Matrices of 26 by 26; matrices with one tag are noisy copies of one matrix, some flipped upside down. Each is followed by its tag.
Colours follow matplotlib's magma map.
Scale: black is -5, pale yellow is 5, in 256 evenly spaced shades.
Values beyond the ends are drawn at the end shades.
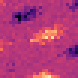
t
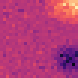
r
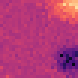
r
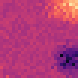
r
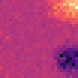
r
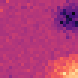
r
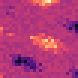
t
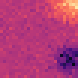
r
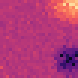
r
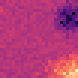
r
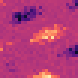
t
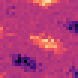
t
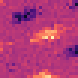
t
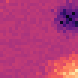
r
